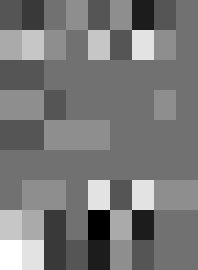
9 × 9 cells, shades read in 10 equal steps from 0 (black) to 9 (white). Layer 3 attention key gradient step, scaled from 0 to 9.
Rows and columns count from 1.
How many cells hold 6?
3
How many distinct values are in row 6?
1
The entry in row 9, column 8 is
4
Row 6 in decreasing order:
4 4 4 4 4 4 4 4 4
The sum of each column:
44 43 34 37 36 38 37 38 37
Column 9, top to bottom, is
4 4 4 4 4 4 5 4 4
